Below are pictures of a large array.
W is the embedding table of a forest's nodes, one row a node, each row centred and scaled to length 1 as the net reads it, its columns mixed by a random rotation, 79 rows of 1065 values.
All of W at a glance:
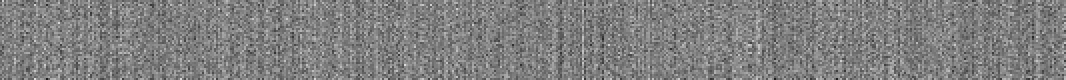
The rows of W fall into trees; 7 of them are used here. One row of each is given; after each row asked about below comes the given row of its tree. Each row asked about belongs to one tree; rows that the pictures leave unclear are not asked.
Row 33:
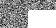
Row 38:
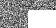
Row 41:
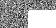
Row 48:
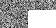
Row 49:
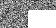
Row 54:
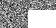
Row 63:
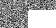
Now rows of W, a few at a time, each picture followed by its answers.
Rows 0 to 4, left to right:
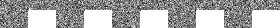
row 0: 54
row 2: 63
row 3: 54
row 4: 38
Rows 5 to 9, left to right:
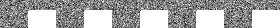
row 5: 38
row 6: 54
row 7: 41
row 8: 48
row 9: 49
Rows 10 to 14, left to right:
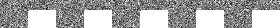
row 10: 63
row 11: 38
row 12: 63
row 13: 54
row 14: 54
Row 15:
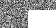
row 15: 48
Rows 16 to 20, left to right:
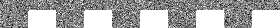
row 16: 38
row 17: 63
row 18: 49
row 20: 33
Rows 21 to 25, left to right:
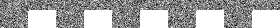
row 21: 63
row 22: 38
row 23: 54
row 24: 33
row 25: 38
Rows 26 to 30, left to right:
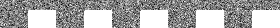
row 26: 38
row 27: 54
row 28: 63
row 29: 49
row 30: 48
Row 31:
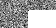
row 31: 63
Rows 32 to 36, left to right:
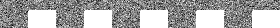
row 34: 49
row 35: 63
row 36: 38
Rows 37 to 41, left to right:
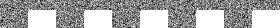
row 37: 33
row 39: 63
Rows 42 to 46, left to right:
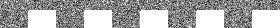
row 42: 49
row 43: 54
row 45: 63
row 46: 49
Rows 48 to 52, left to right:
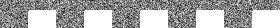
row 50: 48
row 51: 54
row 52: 63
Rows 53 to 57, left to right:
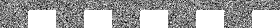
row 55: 41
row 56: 49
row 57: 38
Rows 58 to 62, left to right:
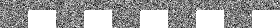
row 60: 33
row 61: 41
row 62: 38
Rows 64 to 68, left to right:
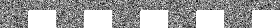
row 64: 48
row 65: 49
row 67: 48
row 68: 54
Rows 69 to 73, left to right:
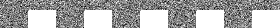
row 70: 38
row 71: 38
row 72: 38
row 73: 63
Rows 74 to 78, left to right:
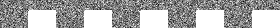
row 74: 41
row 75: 54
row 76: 63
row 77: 54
